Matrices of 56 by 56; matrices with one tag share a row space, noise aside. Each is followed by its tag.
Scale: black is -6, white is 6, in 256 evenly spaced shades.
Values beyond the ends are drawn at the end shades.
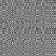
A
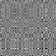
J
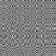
A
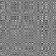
J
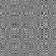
J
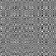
J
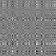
A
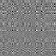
A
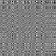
A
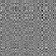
J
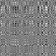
J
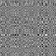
J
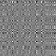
A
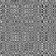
J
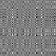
A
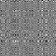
J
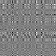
A
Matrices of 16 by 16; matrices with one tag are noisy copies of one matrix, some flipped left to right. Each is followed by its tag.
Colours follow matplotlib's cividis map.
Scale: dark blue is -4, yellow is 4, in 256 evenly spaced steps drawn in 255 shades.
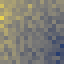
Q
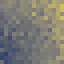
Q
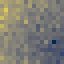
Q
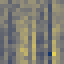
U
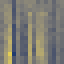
U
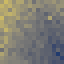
Q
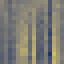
U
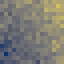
Q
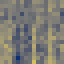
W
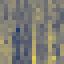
W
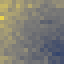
Q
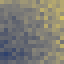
Q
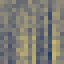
U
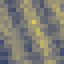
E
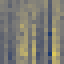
U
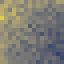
Q
